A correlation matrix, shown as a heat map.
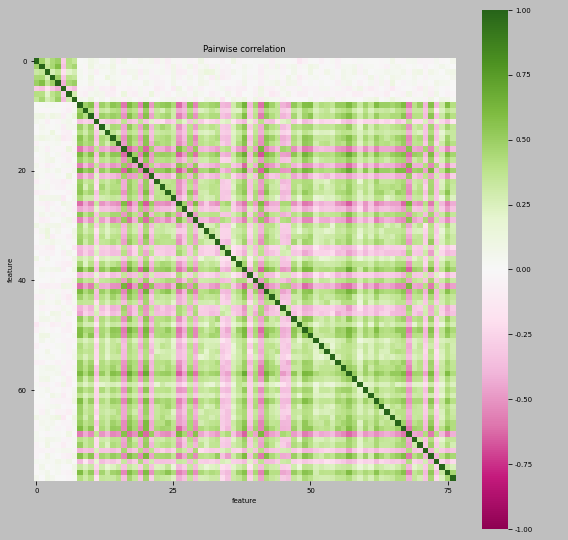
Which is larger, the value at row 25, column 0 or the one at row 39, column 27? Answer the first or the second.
the second
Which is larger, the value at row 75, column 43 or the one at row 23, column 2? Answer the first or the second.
the first
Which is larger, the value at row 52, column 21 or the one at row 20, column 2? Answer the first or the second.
the second
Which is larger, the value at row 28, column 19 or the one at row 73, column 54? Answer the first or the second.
the second
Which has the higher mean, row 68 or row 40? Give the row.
40
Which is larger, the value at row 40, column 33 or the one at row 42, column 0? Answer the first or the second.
the first
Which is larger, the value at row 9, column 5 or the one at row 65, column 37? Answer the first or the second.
the second
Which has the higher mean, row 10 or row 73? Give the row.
10
